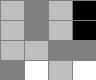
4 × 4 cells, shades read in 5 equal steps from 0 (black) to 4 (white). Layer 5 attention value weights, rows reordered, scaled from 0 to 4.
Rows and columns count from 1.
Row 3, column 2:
3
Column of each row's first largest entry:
1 1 1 2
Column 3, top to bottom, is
3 3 2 3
